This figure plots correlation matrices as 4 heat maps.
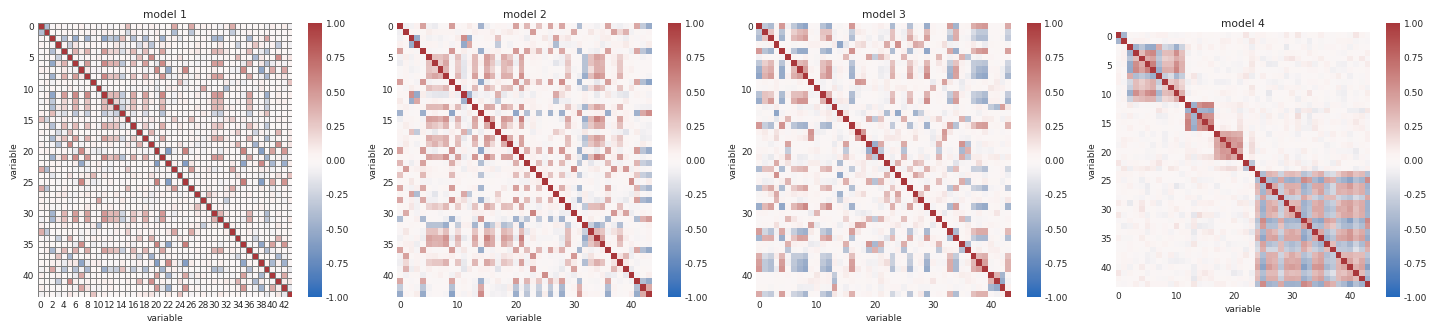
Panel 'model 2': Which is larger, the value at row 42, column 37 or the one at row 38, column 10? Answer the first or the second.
the second
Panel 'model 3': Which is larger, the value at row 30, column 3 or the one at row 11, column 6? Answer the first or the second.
the second
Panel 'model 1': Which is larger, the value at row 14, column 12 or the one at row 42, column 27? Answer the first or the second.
the second
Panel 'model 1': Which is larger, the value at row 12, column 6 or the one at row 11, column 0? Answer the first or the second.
the first
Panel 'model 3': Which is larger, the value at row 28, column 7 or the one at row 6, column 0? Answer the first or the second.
the first
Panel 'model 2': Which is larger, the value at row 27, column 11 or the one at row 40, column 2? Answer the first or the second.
the first
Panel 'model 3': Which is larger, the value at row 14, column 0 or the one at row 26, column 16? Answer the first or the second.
the first
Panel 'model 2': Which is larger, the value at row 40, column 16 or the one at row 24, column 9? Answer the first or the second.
the second
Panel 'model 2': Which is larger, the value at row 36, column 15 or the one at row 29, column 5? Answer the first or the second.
the second
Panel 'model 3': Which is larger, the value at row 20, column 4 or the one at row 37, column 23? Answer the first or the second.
the first
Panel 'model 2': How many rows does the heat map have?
44
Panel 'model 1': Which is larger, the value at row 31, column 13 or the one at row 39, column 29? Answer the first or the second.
the first
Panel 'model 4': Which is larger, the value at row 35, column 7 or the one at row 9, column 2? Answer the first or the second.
the first
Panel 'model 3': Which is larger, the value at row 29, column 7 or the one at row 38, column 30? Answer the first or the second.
the first
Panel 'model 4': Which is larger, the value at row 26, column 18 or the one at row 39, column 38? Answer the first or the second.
the second
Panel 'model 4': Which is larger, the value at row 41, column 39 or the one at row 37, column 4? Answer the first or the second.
the first
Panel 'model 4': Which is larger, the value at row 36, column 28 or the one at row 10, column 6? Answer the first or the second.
the second
